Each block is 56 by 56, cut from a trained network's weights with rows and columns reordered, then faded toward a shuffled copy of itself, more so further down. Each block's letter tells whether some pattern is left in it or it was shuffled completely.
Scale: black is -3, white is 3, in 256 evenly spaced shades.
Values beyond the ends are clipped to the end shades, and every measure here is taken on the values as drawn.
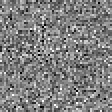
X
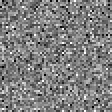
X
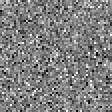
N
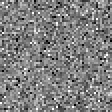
N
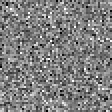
N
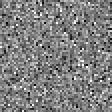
N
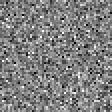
N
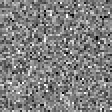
X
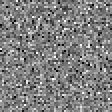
N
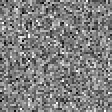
X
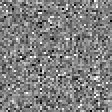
X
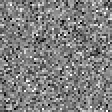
N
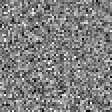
X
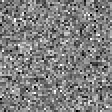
N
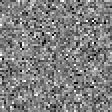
X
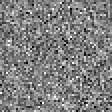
N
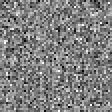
X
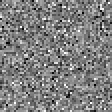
N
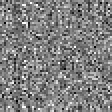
X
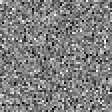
N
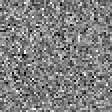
X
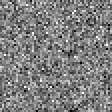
N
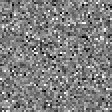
N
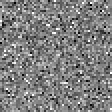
N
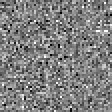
X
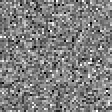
N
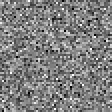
N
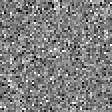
N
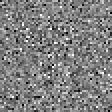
X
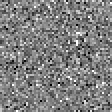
X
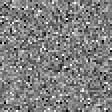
N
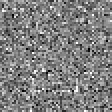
X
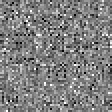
X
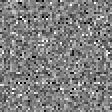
X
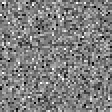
N
